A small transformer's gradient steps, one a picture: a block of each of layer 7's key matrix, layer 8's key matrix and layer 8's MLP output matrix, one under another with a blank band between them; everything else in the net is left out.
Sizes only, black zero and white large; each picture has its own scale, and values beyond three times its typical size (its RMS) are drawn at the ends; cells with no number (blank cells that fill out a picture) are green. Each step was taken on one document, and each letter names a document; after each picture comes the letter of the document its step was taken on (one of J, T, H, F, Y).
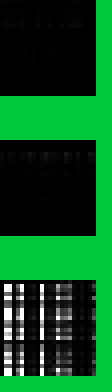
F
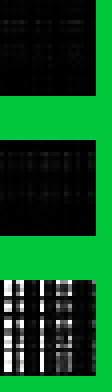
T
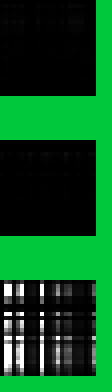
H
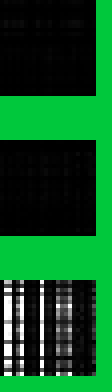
T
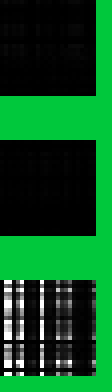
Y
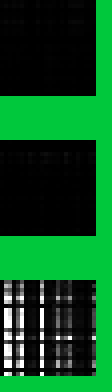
Y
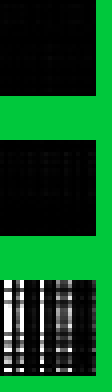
T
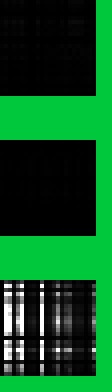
H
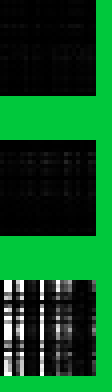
F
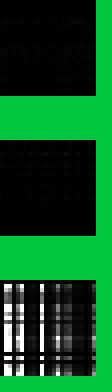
H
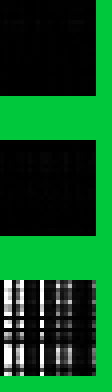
Y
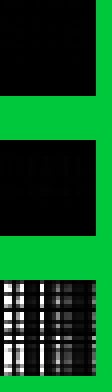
H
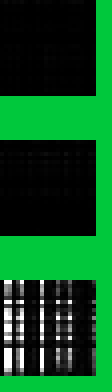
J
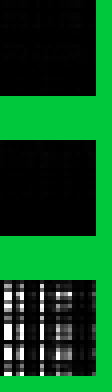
F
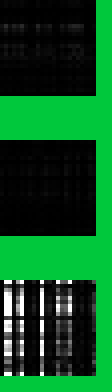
T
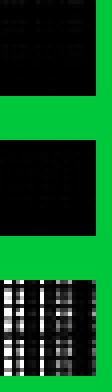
Y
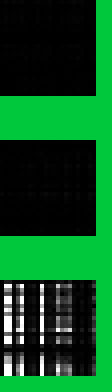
F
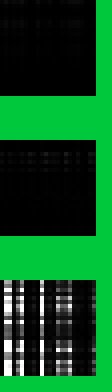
T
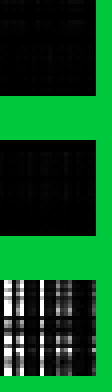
Y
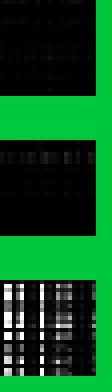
F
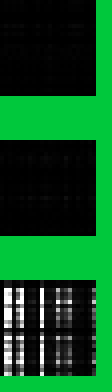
Y
